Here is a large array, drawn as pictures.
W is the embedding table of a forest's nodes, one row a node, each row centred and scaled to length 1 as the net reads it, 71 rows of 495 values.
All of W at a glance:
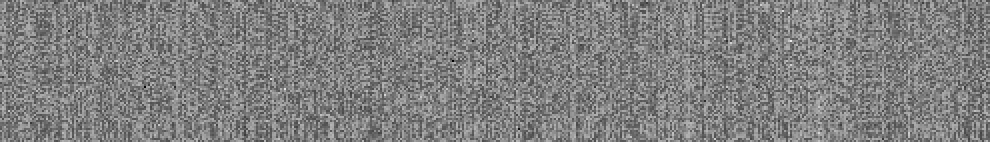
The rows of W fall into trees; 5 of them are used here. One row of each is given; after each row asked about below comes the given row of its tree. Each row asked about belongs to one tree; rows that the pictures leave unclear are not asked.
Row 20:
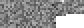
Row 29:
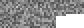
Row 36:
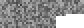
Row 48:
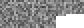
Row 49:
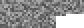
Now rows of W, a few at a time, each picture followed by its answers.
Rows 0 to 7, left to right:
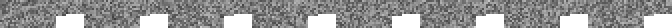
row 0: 29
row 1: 48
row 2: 48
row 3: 48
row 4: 36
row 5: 48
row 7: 36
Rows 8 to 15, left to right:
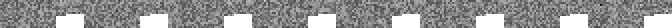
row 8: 29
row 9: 49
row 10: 36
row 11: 29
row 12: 36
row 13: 36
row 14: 20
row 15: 29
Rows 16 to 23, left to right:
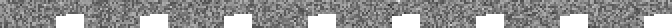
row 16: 36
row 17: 36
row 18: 29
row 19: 49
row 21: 36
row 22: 48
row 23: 49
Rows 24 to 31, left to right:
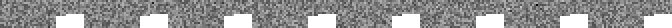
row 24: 49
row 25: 48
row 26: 36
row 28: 49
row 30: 20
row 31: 36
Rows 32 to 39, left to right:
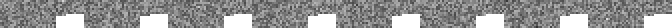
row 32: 20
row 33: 29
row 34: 36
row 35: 29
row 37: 48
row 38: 29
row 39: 20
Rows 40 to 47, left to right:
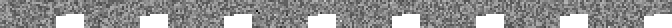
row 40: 36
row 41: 29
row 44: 36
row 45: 20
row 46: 49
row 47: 48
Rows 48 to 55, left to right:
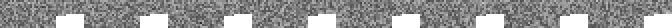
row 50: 48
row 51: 49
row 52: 36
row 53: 48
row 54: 48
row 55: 49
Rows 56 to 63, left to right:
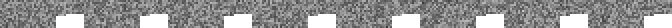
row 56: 48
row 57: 36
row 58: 29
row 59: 20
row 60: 36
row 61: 29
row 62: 29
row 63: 29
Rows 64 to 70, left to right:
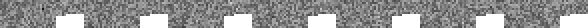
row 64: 29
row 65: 36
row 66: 29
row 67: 29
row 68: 29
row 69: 49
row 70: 48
